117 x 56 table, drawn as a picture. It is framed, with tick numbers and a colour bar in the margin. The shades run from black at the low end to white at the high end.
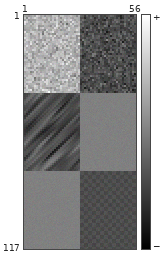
It is made of 3 by 2 panels. Panel 1,1: high, fine-grained. Panel 1,2: low, fine-grained. Panel 2,1: low, slanting up to the right. Panel 2,2: middling, flat. Panel 3,1: middling, flat. Panel 3,2: low, checkered, faint in contrast.
